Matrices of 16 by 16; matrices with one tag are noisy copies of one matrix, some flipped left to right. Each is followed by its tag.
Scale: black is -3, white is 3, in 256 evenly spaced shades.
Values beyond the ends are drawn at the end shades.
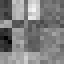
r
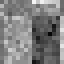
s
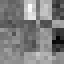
r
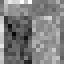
s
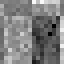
s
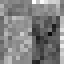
s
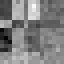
r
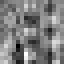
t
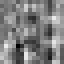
t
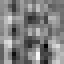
t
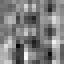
t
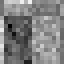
s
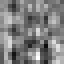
t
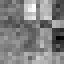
r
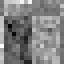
s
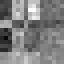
r
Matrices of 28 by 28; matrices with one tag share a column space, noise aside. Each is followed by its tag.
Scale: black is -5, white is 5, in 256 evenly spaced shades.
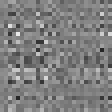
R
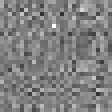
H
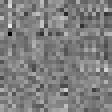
H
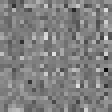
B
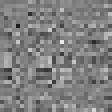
R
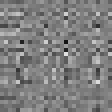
R
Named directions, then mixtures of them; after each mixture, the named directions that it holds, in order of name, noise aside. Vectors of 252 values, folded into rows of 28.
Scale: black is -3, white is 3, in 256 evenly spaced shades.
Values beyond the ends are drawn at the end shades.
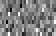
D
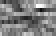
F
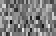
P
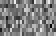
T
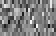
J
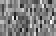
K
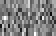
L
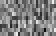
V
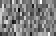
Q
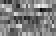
F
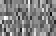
L, P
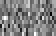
L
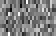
D, J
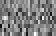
L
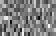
L, P, V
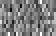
D, Q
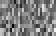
D, T, V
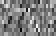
J, K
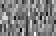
K, L, V
